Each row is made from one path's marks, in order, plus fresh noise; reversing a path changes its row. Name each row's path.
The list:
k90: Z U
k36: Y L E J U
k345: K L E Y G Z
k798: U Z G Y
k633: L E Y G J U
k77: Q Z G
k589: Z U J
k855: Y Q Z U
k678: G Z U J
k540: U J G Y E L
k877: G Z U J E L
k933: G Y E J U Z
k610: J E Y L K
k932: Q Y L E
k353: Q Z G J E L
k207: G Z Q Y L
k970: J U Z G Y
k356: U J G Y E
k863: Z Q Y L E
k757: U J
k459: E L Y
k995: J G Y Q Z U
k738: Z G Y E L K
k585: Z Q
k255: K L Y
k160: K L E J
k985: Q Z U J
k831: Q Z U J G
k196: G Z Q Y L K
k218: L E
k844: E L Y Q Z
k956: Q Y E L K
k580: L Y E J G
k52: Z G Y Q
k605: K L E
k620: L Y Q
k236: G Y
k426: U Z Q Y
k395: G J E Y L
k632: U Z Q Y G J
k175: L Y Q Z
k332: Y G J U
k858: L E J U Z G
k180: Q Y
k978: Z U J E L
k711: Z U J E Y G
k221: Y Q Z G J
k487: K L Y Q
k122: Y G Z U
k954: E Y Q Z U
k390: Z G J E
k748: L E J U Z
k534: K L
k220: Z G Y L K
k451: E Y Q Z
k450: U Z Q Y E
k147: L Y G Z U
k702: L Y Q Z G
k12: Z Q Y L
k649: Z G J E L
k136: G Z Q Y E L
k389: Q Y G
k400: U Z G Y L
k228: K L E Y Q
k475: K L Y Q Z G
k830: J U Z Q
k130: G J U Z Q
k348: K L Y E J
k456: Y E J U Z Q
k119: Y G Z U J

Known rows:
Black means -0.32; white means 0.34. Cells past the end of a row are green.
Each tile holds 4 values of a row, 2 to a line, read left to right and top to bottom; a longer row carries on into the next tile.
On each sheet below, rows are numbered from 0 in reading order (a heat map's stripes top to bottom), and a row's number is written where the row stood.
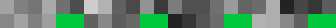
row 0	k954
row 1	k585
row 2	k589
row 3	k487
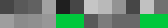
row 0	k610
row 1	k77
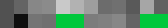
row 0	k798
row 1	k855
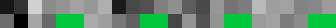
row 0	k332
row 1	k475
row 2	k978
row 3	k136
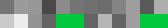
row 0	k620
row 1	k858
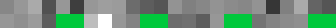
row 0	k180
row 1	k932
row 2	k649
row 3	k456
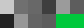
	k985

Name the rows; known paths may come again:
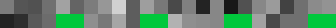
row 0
k589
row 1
k389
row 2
k348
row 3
k220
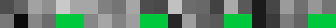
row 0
k122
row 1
k954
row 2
k985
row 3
k757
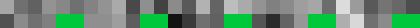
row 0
k450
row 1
k180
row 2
k130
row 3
k390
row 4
k863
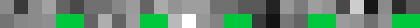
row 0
k456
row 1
k858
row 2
k932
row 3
k970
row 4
k605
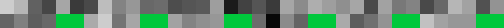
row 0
k585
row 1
k218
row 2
k610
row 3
k119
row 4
k738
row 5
k580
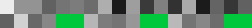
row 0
k353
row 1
k345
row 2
k255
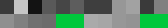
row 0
k534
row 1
k36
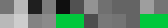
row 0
k228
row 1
k426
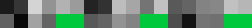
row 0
k332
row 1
k540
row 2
k798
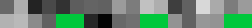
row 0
k487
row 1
k678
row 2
k395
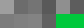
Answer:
k855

